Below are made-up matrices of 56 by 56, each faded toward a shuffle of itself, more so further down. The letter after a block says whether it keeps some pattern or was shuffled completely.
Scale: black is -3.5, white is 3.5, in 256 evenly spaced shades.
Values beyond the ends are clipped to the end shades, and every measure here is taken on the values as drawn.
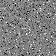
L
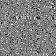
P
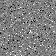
L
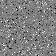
L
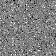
L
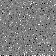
P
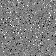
L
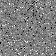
L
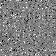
P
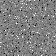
L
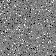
L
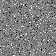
L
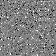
P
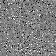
P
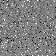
P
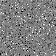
L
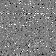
P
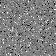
L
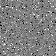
P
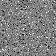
L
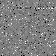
P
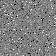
L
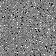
L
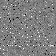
P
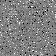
P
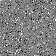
L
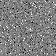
P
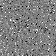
P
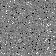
L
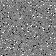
P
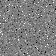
L
